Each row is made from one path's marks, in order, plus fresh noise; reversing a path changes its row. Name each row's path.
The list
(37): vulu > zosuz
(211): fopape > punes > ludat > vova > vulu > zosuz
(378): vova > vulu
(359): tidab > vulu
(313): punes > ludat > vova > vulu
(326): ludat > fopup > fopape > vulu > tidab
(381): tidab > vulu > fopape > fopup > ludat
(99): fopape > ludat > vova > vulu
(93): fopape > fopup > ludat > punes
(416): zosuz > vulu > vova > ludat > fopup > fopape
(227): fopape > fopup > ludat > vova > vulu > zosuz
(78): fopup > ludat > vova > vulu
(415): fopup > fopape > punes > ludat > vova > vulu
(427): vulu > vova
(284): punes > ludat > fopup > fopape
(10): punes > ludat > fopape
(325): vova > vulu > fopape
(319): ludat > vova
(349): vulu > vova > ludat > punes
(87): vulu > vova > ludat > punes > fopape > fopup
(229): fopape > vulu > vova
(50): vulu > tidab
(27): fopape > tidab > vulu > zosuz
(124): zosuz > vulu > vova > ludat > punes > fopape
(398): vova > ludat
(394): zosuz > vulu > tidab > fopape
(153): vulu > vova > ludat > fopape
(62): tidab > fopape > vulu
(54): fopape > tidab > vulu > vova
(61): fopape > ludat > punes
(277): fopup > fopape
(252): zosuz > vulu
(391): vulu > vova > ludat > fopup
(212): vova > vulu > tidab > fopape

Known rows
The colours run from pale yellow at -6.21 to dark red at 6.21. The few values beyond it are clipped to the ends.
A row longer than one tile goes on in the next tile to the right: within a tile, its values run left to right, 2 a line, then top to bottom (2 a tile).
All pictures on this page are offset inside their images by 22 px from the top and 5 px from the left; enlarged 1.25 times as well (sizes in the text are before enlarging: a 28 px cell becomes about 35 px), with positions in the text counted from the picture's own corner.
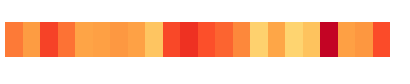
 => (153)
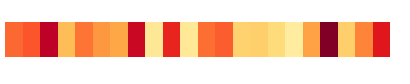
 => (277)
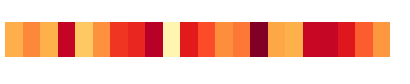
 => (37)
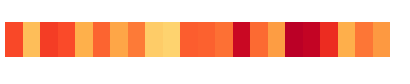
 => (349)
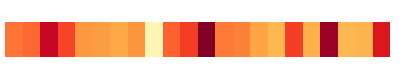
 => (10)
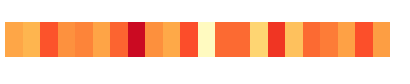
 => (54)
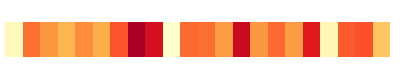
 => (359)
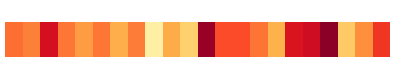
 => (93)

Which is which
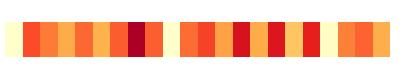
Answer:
(50)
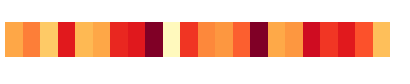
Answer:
(252)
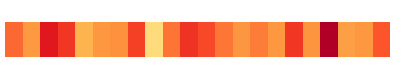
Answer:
(124)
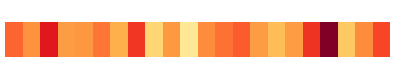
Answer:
(87)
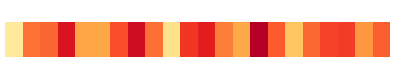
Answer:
(27)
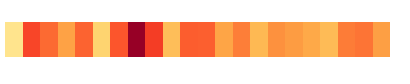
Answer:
(62)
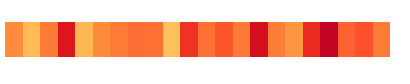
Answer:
(211)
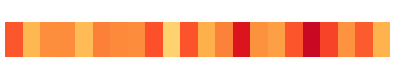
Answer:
(313)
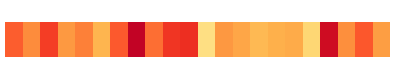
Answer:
(325)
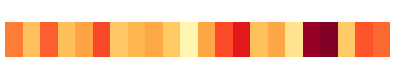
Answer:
(391)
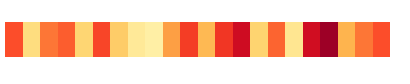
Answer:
(319)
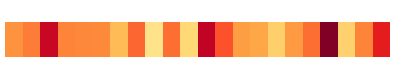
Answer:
(284)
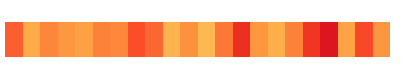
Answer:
(415)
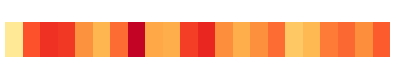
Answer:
(394)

